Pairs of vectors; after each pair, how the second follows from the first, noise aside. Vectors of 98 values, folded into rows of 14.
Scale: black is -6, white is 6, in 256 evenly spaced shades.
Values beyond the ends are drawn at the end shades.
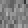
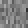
shuffled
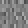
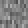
shuffled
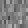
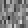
scaled up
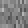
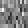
scaled up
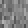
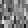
scaled up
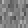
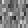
scaled up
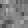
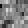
scaled up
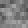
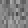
shuffled
